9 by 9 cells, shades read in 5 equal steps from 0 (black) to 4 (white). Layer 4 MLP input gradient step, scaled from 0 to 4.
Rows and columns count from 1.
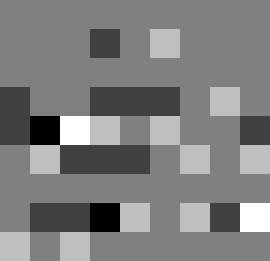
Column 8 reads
2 2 2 3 2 2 2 1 2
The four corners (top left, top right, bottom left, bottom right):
2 2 3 2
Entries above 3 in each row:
0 0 0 0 1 0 0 1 0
